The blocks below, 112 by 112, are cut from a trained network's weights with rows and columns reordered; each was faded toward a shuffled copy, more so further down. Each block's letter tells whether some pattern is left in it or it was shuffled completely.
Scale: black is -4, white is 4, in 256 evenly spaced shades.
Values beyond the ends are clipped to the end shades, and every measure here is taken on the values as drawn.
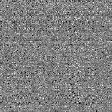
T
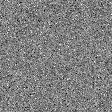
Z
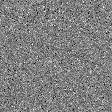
Z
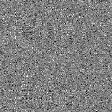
T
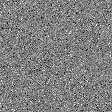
Z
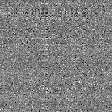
T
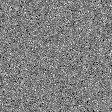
Z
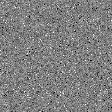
T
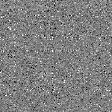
T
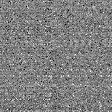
T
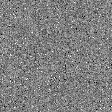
T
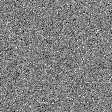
Z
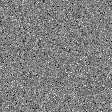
Z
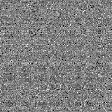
T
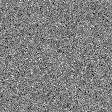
Z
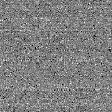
T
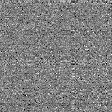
T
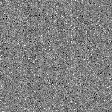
T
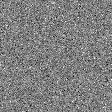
Z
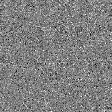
T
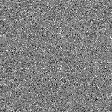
T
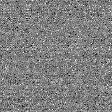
T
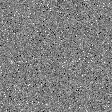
Z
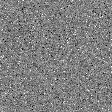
Z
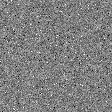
Z
